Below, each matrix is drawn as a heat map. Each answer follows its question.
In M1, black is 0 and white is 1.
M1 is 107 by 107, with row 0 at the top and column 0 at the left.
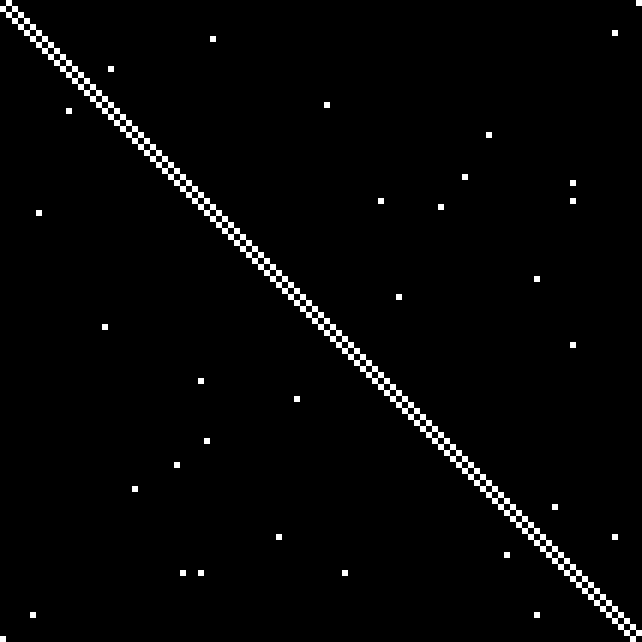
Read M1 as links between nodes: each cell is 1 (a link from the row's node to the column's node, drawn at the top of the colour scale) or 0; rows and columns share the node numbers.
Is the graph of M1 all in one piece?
yes
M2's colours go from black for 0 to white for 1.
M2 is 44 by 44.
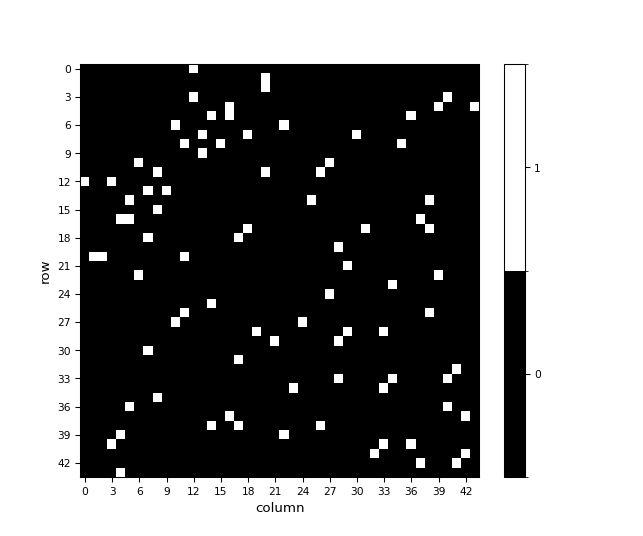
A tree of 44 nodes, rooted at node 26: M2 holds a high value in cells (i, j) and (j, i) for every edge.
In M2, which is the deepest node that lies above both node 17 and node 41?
38
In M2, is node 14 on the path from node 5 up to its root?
yes
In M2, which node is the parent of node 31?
17
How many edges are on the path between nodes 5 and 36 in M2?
1
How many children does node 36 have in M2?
1
